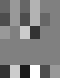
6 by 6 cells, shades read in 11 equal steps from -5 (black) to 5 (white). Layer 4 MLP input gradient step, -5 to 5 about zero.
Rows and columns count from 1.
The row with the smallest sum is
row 2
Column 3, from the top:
-1 -2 3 0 0 -4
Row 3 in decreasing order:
3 1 0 0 0 -3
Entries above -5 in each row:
6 6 6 6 6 6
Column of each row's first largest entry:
4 4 3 1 1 4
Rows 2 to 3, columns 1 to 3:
-2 1 -2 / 1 0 3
